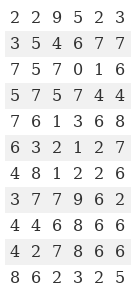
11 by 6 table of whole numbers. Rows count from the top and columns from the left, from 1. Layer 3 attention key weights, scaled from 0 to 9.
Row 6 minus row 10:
2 1 -5 -7 -4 1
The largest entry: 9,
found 2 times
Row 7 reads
4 8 1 2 2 6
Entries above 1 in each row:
6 6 4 6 5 5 5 6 6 6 6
